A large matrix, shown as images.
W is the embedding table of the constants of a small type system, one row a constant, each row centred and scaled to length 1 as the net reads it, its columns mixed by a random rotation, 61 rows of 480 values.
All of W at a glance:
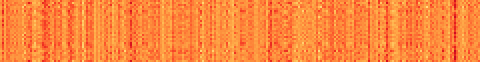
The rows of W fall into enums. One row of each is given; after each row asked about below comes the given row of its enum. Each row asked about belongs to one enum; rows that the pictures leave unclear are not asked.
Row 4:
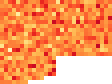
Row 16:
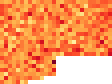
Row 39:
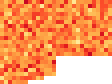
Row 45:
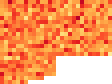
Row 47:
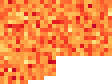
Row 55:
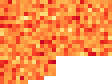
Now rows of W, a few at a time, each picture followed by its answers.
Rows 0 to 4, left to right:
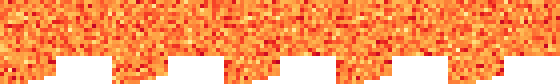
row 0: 47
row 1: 39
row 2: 55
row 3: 55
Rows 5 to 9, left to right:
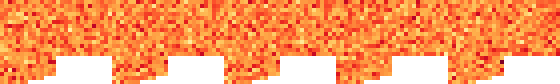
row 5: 47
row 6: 39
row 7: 39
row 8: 45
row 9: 16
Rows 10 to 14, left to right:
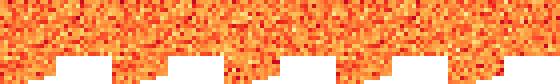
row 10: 45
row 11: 45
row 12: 47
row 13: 45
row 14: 4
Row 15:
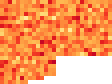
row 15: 55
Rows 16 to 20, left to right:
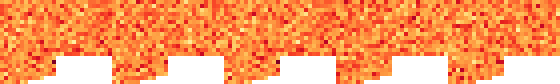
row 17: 39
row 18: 16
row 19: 45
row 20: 47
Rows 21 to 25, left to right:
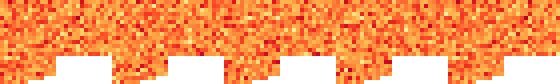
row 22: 39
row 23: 55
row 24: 47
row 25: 45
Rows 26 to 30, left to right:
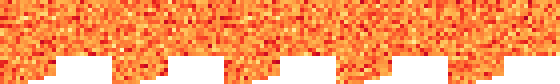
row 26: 55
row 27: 4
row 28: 55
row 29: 39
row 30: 45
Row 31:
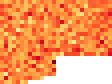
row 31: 16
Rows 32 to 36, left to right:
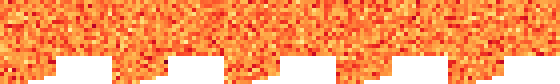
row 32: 47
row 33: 16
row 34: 39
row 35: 45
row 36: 55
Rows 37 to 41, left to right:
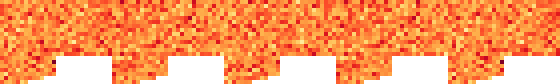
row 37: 16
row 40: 45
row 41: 16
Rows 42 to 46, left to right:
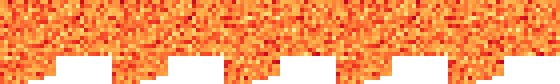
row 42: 45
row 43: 45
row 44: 55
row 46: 55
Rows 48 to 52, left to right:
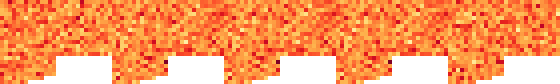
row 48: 45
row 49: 16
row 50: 16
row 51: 16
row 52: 47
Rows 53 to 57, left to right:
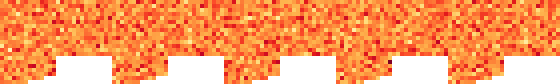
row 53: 4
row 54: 39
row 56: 16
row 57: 39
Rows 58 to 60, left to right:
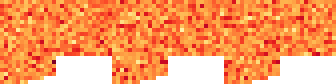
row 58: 16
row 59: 47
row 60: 55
